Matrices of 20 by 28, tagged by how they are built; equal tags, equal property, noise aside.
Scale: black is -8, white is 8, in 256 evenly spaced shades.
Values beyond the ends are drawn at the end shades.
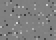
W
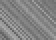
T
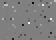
W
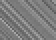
T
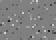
W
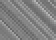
T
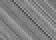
T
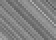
T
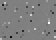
W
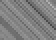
T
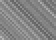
T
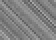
T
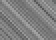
T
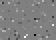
W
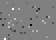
W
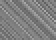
T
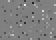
W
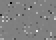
W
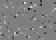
W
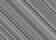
T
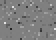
W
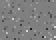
W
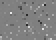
W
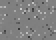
W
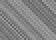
T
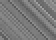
T
